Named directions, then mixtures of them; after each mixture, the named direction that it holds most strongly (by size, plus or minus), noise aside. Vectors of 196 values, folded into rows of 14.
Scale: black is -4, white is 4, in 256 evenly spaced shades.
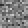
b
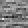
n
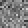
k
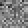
k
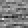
n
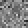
k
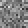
k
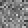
k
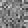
k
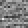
n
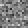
b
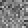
k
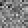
k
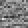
n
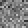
k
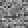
k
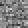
b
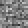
b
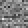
k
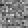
b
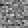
b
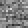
b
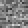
b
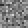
b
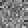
k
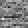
n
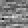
n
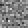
b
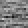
n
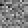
b
